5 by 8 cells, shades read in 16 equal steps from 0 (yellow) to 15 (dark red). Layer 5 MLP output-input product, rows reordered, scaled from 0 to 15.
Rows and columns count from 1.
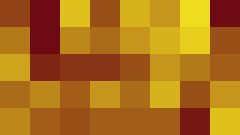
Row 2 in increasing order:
1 3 5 6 7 8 10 15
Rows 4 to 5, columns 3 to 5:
9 5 8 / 10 9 9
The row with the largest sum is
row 3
